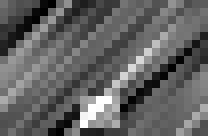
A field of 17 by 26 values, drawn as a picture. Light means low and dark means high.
Overall the values sit about 60% of the way up the scale. In the bottom middle lies a patch that is lower than the rest. No overall slope runs across the table. The halves do not mirror each other. Values change most from cell to cell in the bottom middle. The grain runs diagonally up to the right.
